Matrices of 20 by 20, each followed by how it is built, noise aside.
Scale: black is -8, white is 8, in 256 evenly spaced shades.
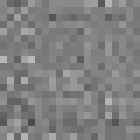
low rank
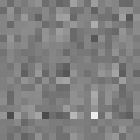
low rank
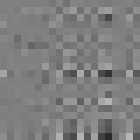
low rank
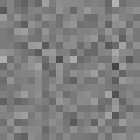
low rank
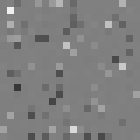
sparse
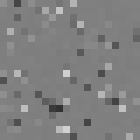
sparse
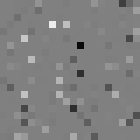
sparse
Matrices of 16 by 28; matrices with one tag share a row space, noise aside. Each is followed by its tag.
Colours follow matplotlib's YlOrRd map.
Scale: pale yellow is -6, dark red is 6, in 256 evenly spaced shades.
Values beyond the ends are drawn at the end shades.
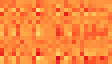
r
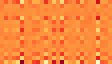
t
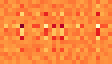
t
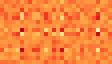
t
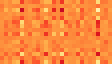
t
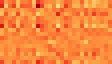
r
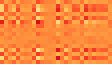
r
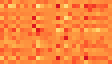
r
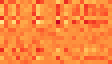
r
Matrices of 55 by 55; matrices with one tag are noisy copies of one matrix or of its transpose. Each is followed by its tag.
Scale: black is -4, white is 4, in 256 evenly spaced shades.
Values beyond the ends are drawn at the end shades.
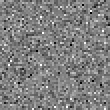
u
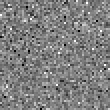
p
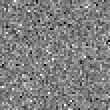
p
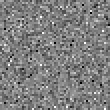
u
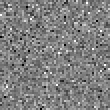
p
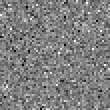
p
